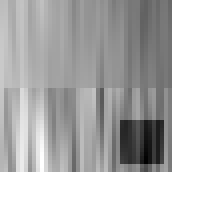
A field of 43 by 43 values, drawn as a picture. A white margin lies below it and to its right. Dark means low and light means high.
Odd patch: lower, in the bottom right. Roughest part: bottom right. Seam: horizontal, 50% of the way down, the top part calmer. Slope: up to the left.
